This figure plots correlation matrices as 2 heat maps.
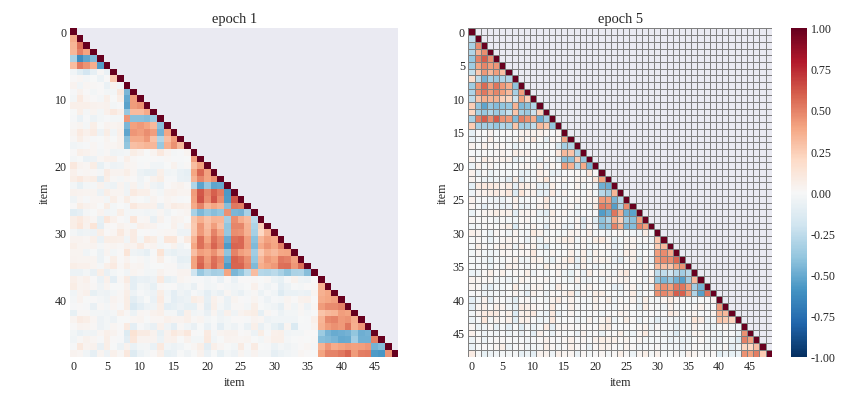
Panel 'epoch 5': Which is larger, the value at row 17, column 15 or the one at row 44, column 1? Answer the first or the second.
the second
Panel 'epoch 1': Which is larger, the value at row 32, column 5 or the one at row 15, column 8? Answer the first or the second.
the first
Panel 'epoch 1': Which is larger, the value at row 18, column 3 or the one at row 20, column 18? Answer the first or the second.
the second
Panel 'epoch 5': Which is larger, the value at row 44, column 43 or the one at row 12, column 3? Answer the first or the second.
the first
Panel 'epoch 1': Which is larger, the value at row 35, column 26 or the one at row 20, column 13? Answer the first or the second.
the first
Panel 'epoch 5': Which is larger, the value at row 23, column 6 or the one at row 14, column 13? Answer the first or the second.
the first
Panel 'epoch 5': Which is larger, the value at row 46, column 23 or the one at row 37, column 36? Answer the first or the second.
the second
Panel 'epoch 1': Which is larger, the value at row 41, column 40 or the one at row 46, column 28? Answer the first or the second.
the first
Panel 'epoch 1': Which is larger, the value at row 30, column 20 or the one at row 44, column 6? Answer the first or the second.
the first
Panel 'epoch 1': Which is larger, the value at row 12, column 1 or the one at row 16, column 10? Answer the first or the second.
the second
